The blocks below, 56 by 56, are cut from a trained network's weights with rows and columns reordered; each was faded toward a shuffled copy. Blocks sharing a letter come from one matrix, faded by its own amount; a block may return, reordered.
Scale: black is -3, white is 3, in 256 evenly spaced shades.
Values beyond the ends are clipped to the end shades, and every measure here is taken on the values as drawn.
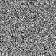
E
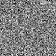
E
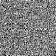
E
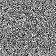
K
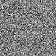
E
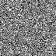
K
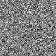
E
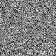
E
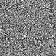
K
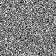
K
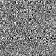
E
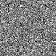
E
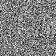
K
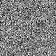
K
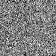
K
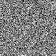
K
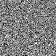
K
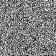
K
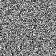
K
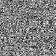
E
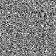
E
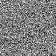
K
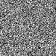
K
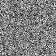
K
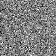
K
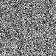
K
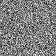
K
